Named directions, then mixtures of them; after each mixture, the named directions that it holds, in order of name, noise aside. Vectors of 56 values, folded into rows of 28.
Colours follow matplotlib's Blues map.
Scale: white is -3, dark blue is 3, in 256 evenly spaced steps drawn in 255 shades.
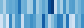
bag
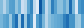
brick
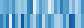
bag, brick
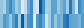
brick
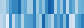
bag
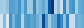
bag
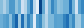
brick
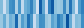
bag, brick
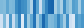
bag, brick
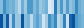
bag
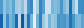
bag, brick
